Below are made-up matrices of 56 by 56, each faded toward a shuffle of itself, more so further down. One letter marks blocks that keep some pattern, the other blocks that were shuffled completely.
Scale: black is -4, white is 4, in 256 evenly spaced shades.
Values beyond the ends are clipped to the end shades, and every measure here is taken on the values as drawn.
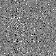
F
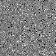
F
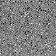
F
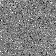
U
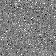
U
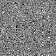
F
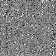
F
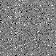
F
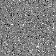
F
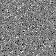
U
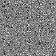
F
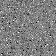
U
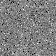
U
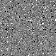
F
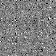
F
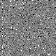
F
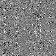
F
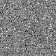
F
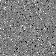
U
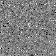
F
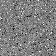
U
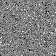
U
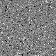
U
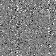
F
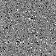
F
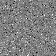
U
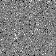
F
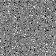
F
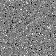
U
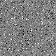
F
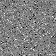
U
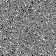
U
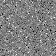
U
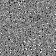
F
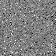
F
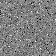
U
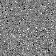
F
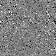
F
